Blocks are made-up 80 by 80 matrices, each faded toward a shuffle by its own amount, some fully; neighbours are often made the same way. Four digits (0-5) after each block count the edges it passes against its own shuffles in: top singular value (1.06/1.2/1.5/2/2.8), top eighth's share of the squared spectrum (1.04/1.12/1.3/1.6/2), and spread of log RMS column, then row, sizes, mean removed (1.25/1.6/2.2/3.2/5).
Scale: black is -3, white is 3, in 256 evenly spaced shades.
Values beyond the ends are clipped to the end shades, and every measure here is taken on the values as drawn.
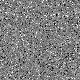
0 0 0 0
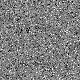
0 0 0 0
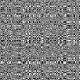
5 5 4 4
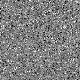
3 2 0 1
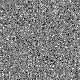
2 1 0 0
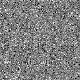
3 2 0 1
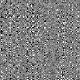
4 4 3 2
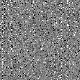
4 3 2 1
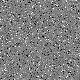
0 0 0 0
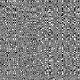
5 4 3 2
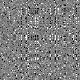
4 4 3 2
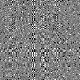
5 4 3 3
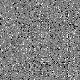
3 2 1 1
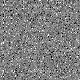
3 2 1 0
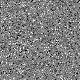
3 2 0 0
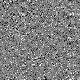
3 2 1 0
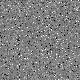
2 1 0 0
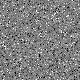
0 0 0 0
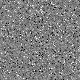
2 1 0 0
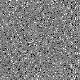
3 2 1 1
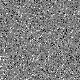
2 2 0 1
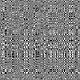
5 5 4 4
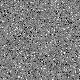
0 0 0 0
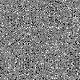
3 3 0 1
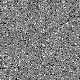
3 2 0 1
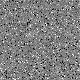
0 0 0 1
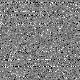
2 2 0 3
